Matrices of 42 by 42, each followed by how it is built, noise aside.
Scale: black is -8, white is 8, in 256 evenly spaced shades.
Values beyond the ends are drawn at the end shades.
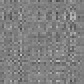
low rank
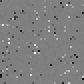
sparse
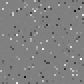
sparse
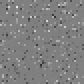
sparse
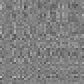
low rank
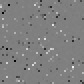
sparse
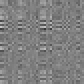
low rank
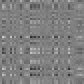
low rank
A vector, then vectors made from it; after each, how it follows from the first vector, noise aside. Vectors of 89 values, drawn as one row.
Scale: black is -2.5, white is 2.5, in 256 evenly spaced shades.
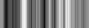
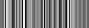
sign-scrambled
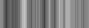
shrunk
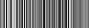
sign-scrambled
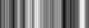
wrapped around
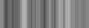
shrunk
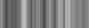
shrunk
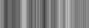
shrunk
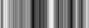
wrapped around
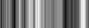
wrapped around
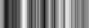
copied
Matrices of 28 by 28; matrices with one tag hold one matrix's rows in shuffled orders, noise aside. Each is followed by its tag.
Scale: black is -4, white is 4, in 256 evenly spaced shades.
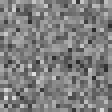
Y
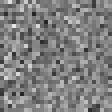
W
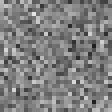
Y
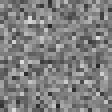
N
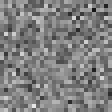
Y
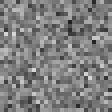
Y
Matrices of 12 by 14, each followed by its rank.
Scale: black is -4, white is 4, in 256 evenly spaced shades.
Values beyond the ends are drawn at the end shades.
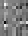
two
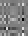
two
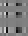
one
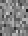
full rank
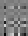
one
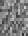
full rank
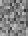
full rank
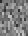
full rank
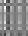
one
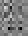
two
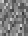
full rank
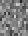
full rank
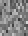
full rank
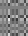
one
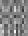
two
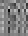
two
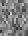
full rank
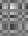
one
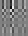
one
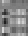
two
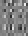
two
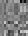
two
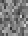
full rank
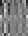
two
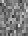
full rank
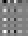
one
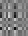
one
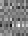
two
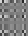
one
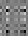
one
